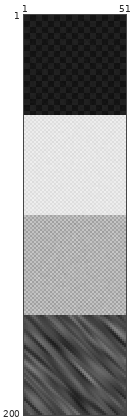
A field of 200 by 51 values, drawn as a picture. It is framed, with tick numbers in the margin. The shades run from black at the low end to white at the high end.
It is made of 4 by 1 panels. Panel 1,1: very low, checkered, faint in contrast. Panel 2,1: very high, checkered, faint in contrast. Panel 3,1: high, checkered. Panel 4,1: low, slanting down to the right.
